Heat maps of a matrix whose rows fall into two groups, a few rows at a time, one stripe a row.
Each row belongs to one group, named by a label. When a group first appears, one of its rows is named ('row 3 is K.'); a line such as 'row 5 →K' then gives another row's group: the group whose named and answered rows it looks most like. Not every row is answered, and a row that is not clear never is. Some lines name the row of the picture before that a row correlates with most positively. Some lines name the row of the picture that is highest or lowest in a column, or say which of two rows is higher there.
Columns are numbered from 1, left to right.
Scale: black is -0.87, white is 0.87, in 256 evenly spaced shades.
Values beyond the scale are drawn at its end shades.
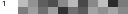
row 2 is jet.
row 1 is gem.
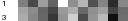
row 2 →gem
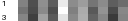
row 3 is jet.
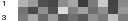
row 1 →gem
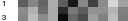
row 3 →jet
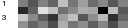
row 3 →gem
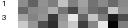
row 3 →gem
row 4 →gem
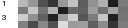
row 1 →gem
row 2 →jet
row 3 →gem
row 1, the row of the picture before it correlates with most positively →4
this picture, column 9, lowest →2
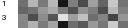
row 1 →jet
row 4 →jet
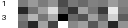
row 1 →jet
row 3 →jet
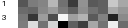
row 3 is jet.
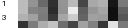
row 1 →gem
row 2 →gem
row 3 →gem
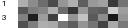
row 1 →gem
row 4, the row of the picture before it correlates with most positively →4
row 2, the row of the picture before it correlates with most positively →4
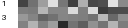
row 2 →gem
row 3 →gem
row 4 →jet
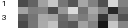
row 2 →gem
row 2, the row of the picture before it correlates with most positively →2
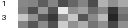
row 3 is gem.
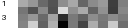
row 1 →gem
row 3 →jet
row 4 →jet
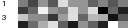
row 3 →gem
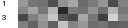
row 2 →jet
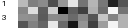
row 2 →jet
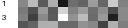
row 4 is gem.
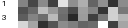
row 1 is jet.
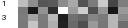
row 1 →gem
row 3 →jet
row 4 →jet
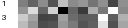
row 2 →jet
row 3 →gem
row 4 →gem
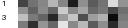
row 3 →gem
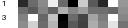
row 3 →jet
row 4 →jet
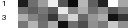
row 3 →gem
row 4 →jet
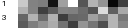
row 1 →gem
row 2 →gem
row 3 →jet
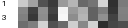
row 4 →gem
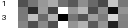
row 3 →jet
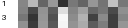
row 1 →jet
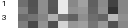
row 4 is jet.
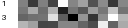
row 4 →gem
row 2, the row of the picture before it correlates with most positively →3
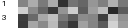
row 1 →jet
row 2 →gem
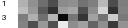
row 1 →gem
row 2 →gem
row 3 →jet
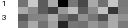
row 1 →jet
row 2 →gem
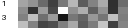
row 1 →gem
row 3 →jet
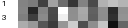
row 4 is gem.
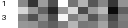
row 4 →gem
